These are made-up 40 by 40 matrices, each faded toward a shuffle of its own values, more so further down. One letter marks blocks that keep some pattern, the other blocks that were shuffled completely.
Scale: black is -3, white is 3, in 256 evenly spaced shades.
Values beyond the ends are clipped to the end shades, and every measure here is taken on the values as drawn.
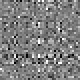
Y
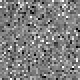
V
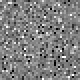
V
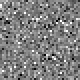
V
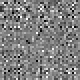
Y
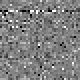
Y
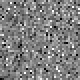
V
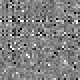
Y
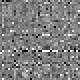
Y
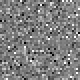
V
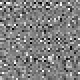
Y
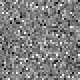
V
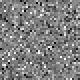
V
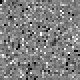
V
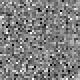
V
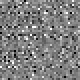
Y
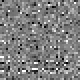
Y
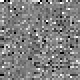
Y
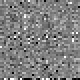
Y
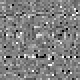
Y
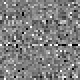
Y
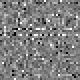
Y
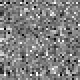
Y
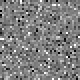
V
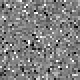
V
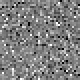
V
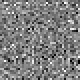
Y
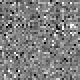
Y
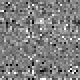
Y
